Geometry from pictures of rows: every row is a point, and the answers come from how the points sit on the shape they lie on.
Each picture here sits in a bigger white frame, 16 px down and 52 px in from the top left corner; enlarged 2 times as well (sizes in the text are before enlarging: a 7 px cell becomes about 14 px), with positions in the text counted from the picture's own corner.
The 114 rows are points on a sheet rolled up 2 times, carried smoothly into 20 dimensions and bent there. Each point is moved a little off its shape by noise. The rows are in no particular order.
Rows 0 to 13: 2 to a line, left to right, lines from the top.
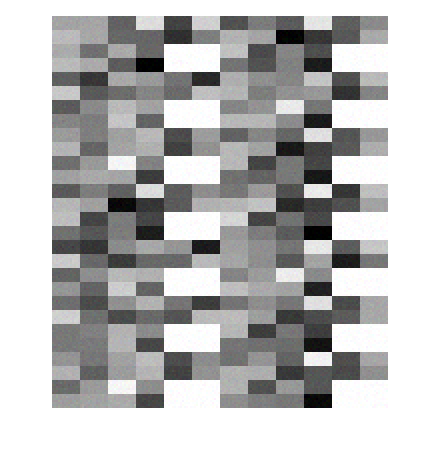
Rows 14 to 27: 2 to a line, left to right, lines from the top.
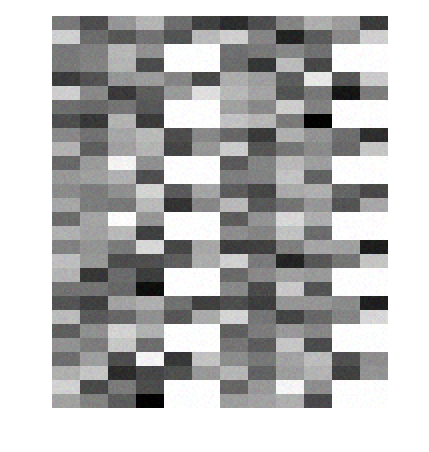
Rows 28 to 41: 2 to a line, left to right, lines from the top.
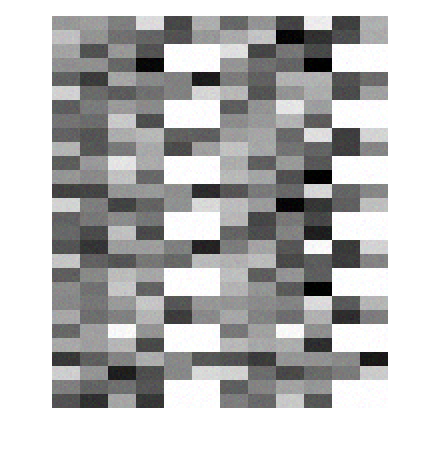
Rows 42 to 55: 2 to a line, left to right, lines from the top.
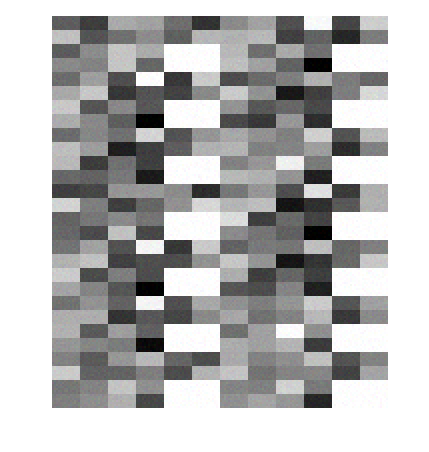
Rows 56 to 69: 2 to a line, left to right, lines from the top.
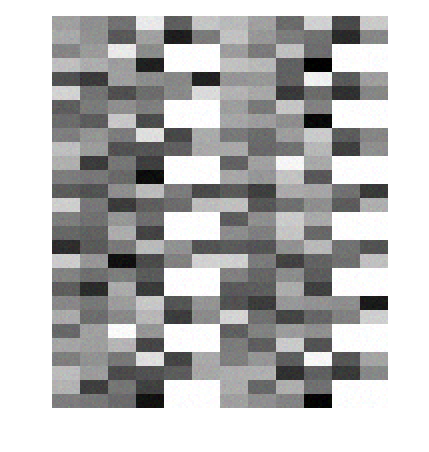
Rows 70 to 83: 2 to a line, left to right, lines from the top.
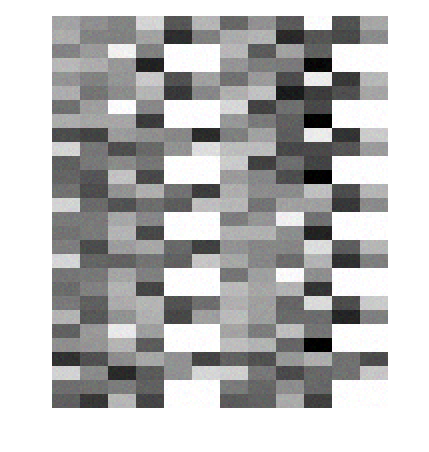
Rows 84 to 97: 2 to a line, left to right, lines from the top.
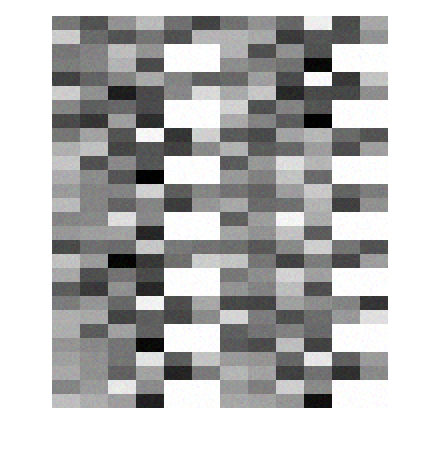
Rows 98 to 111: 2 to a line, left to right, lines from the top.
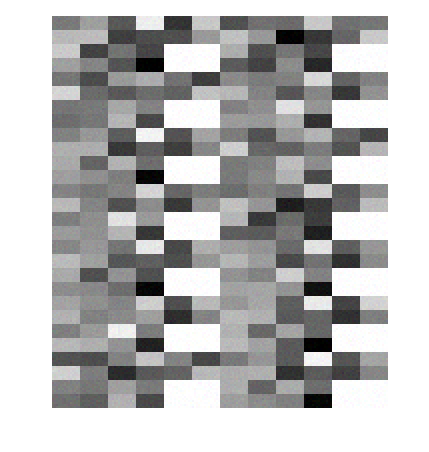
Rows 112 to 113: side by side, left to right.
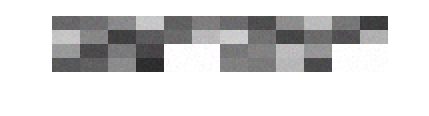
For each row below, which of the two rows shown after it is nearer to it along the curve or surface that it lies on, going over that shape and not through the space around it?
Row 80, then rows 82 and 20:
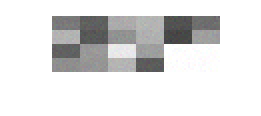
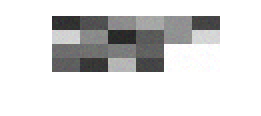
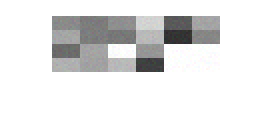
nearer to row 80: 20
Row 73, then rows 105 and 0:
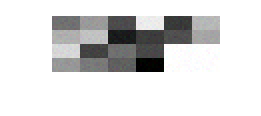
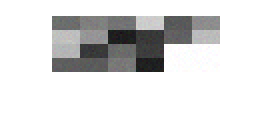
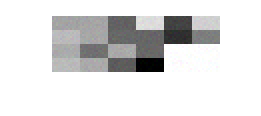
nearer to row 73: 0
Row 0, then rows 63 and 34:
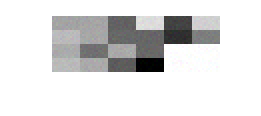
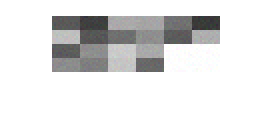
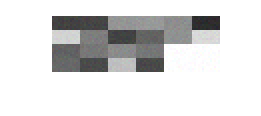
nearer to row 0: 63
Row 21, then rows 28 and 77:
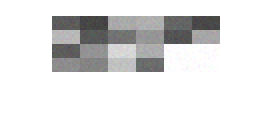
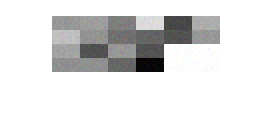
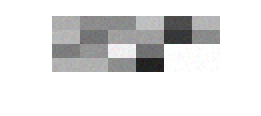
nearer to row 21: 77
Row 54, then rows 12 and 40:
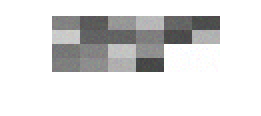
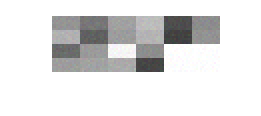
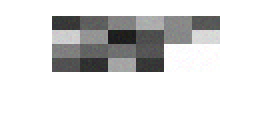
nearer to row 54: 40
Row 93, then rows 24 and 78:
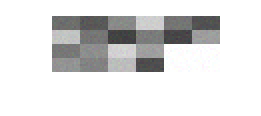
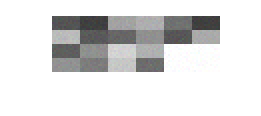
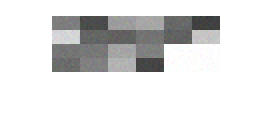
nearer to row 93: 78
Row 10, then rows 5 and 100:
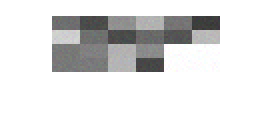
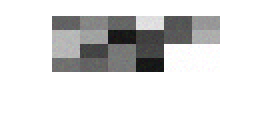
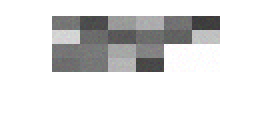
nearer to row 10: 100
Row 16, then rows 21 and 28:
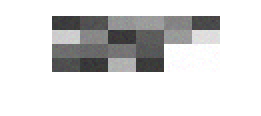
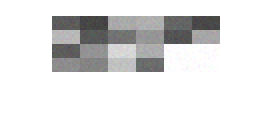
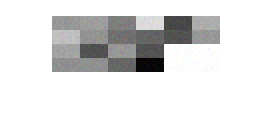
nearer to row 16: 21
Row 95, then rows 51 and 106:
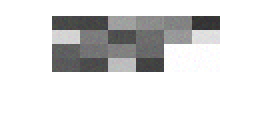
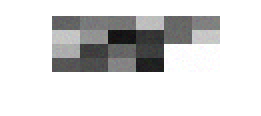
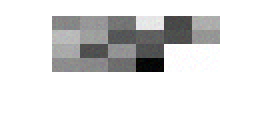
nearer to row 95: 51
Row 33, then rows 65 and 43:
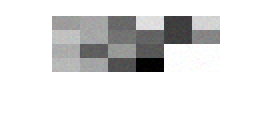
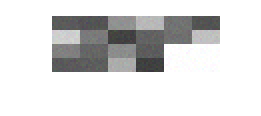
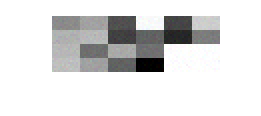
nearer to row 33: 43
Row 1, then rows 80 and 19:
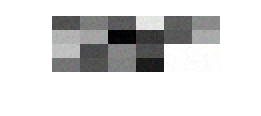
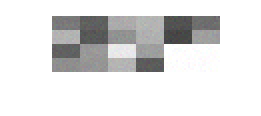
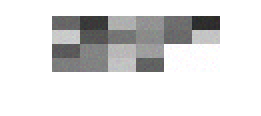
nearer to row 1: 19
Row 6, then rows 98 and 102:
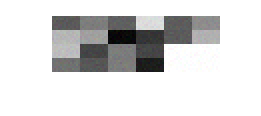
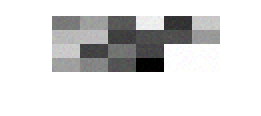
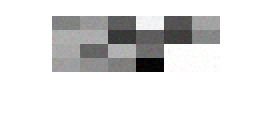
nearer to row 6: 102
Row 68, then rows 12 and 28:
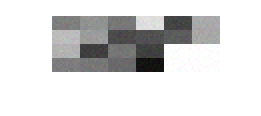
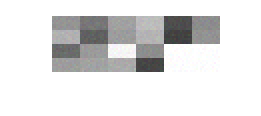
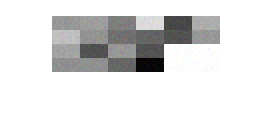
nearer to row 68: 28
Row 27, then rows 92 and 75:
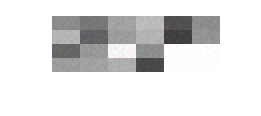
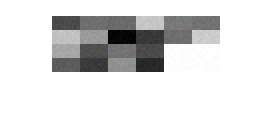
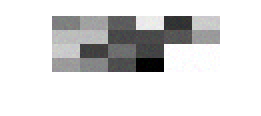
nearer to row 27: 75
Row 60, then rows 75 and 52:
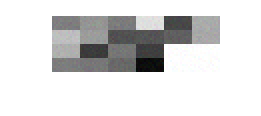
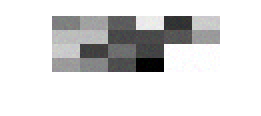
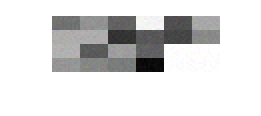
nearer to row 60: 52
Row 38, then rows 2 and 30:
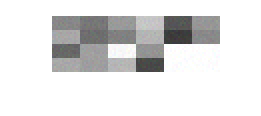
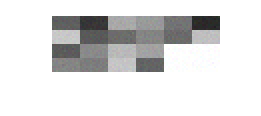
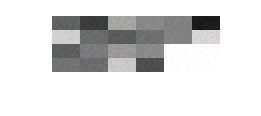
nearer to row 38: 2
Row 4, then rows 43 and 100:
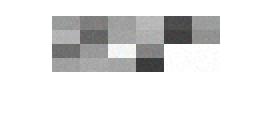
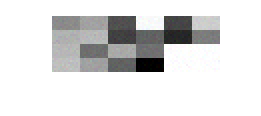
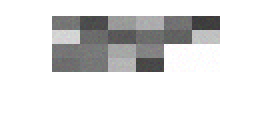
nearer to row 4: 43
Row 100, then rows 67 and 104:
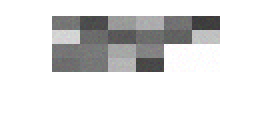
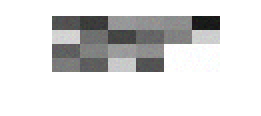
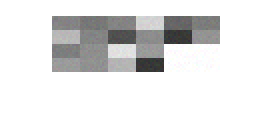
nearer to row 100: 104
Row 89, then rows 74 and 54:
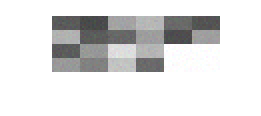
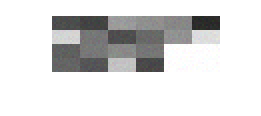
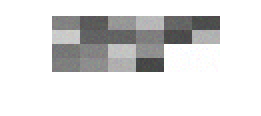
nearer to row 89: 74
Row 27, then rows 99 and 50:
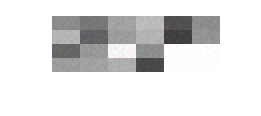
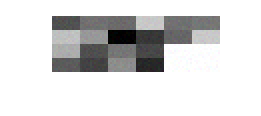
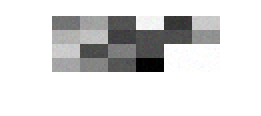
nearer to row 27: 50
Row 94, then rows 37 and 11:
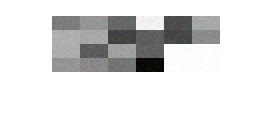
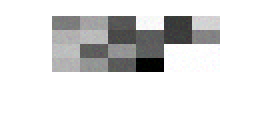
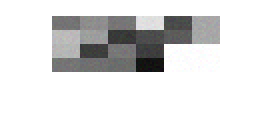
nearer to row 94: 11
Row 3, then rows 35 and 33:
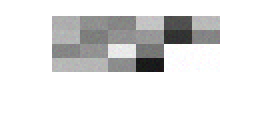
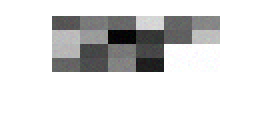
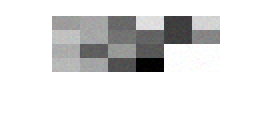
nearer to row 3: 33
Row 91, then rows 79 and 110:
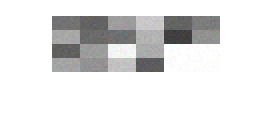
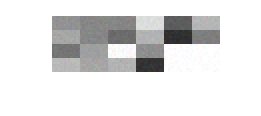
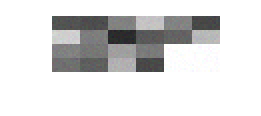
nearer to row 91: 79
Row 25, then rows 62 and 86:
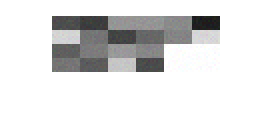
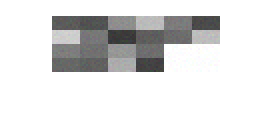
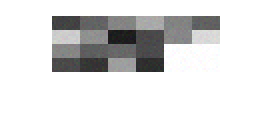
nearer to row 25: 86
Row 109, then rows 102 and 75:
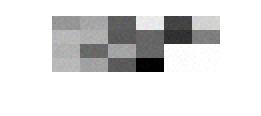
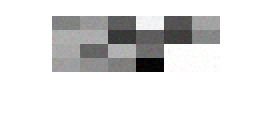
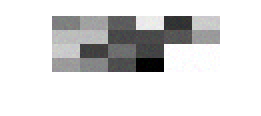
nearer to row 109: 75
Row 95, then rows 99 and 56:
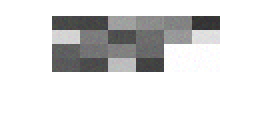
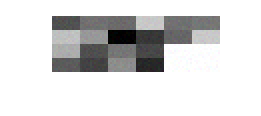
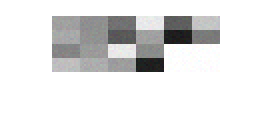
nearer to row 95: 99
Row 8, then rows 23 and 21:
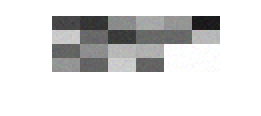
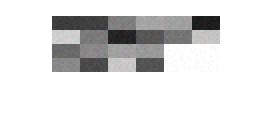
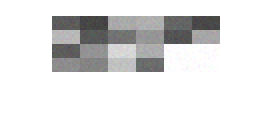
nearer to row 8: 23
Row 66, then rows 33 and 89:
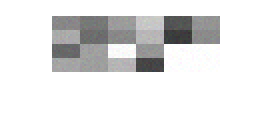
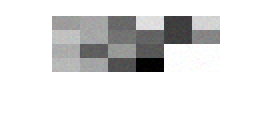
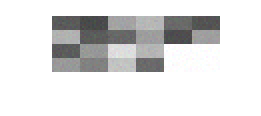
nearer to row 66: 89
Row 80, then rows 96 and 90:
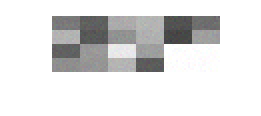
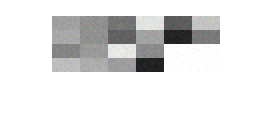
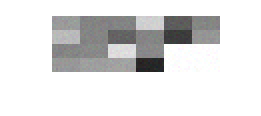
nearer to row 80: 96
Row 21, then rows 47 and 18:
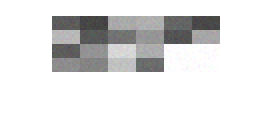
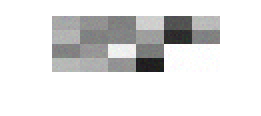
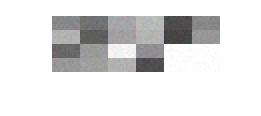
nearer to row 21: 18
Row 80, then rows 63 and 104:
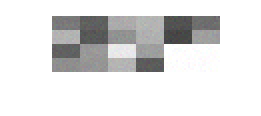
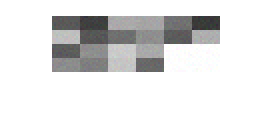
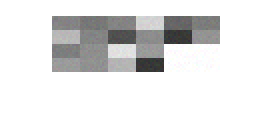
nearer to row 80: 63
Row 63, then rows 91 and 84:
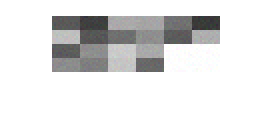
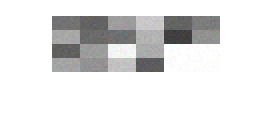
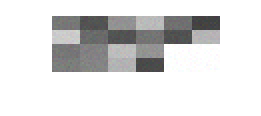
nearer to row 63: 91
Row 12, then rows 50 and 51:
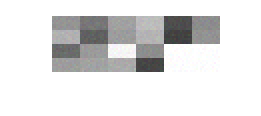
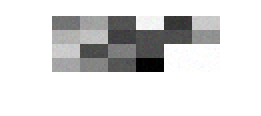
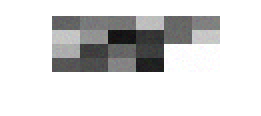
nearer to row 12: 50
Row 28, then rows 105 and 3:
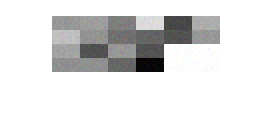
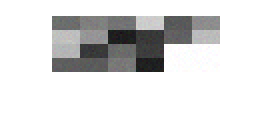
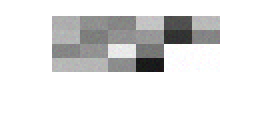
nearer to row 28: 105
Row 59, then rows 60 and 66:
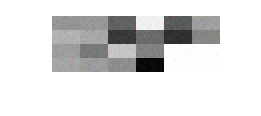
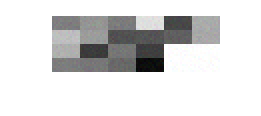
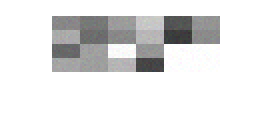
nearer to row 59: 60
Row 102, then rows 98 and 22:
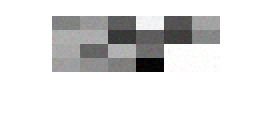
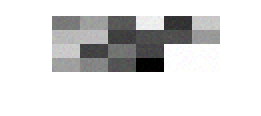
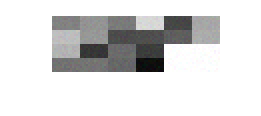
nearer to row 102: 22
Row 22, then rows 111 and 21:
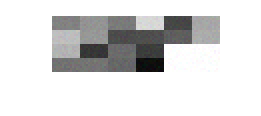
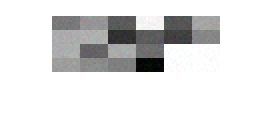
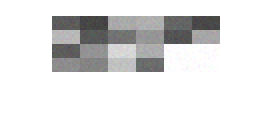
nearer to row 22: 111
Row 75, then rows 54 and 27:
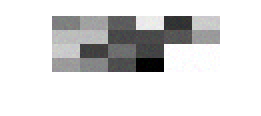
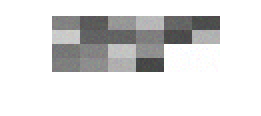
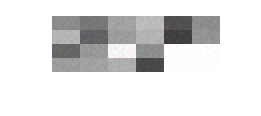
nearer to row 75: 27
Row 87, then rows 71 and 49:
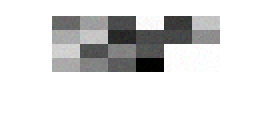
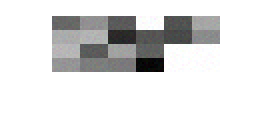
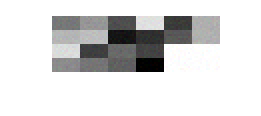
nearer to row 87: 49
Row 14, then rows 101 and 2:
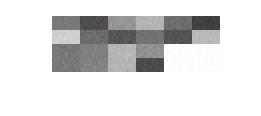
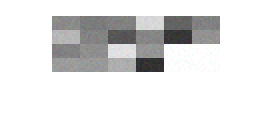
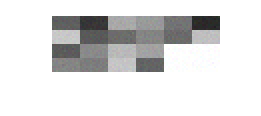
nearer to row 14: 101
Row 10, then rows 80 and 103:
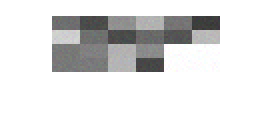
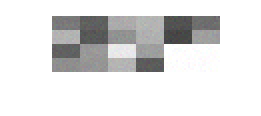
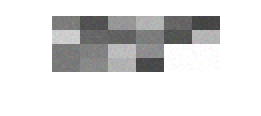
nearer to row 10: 103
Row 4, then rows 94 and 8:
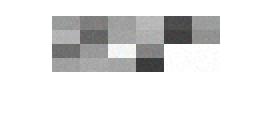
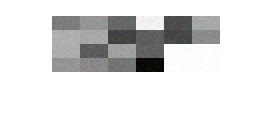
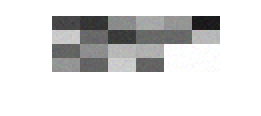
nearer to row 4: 8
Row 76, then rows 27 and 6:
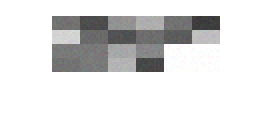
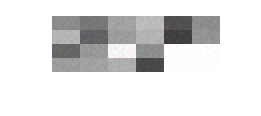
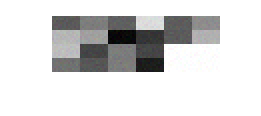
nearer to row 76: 6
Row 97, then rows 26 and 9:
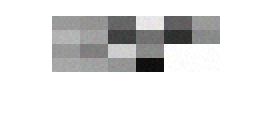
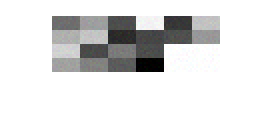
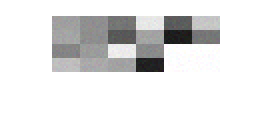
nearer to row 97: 9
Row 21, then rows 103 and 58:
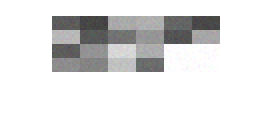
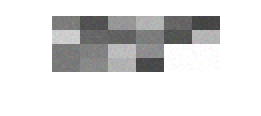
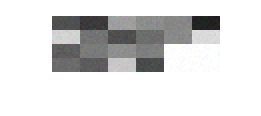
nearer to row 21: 58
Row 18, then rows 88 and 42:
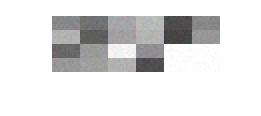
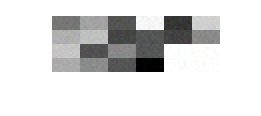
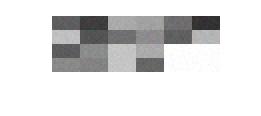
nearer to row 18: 42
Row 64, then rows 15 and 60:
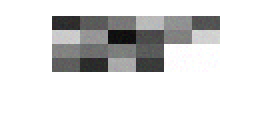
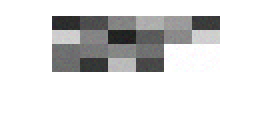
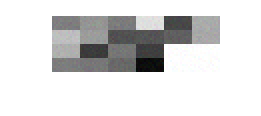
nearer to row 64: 15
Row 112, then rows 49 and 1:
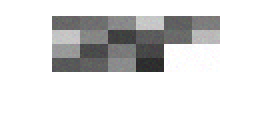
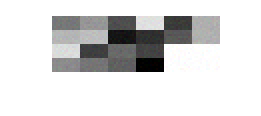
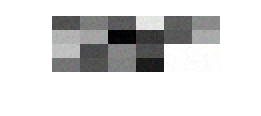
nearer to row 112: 1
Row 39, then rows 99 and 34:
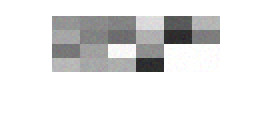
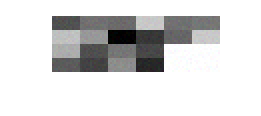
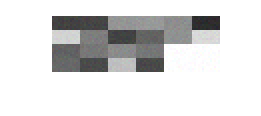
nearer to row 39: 34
